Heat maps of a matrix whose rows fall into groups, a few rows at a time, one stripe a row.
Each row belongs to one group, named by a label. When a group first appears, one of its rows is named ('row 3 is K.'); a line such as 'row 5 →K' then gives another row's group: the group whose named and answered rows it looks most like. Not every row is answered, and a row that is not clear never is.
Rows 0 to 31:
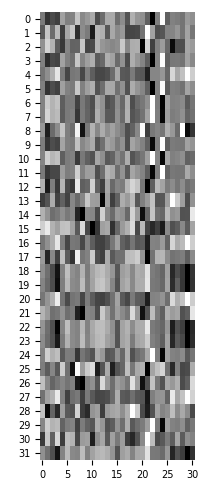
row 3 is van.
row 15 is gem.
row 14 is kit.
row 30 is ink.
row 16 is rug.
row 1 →ink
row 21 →kit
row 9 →van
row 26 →kit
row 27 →rug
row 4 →rug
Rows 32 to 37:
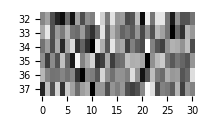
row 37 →ink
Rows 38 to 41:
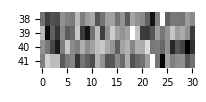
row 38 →van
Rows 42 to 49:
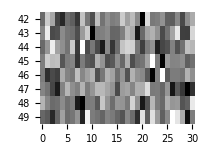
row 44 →gem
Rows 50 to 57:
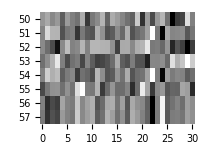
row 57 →van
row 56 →van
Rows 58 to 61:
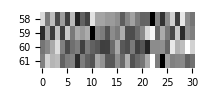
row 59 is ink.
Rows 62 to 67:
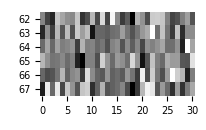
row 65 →kit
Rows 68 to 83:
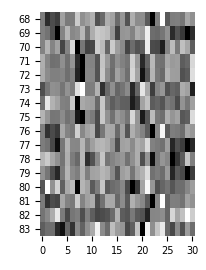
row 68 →van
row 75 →kit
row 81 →van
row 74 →ink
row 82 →rug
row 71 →kit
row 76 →van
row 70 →ink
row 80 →ink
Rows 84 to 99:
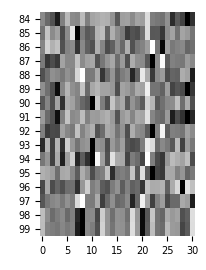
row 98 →kit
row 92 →van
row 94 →ink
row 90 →ink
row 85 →ink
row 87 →van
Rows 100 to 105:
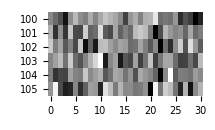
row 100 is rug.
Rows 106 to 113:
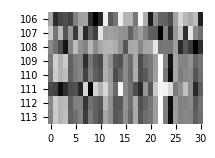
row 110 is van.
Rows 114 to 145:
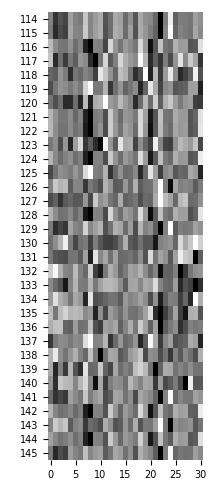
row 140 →gem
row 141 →van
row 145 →van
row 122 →kit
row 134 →gem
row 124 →kit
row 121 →kit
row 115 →van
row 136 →gem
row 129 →van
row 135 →gem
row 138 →gem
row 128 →kit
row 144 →kit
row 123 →ink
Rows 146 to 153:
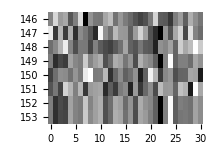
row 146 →ink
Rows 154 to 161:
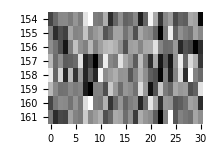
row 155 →van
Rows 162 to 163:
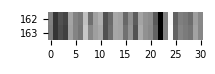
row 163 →van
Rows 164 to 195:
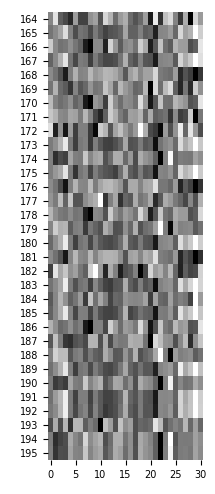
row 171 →gem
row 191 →rug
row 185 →rug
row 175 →rug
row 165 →rug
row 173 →rug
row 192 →rug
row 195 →van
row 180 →rug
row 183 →rug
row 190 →van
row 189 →rug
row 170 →kit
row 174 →van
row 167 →rug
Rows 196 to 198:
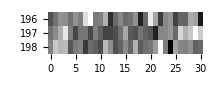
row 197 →rug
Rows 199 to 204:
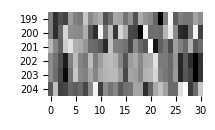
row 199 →van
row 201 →gem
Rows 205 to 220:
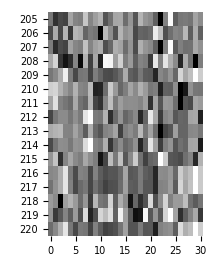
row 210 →gem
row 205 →van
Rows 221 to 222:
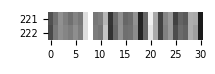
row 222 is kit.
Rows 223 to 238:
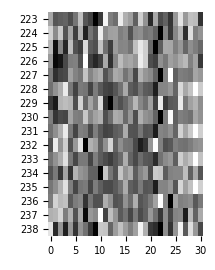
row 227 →van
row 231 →rug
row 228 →rug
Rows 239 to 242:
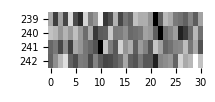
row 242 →rug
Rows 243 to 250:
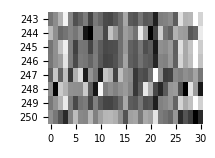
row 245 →rug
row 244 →kit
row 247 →ink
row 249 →rug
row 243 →rug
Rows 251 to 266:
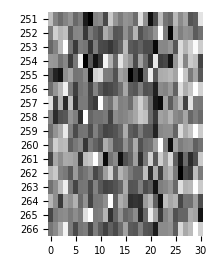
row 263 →rug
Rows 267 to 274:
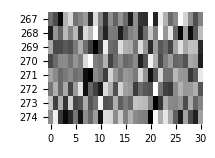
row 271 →kit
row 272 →ink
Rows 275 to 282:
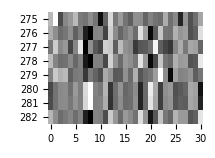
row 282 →kit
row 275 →gem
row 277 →ink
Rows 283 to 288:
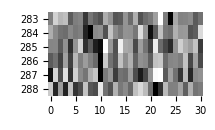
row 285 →ink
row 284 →kit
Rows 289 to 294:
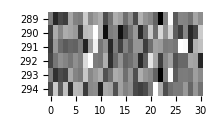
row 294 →ink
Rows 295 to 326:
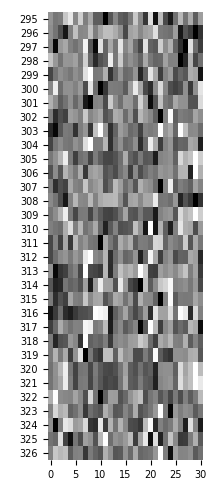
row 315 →van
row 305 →rug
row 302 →van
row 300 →gem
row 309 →rug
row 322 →gem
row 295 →gem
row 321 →rug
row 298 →gem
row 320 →rug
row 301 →kit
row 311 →ink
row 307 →van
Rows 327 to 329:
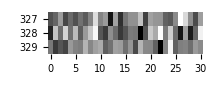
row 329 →van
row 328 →ink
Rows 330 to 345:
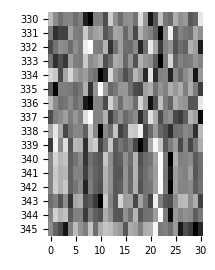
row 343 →ink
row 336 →kit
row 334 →gem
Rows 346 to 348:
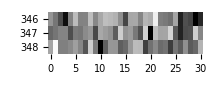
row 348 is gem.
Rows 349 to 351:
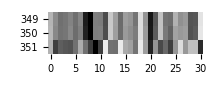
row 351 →ink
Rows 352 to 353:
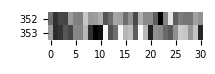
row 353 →ink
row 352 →van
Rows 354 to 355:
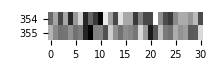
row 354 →ink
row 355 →kit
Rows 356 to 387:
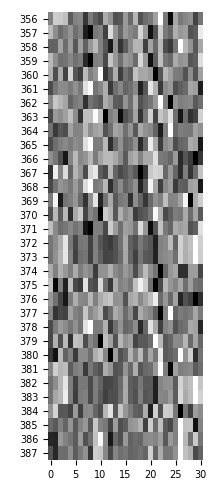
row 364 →van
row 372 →rug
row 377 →van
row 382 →rug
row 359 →kit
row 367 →ink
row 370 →ink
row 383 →rug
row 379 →ink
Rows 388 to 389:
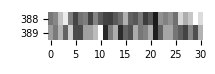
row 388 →rug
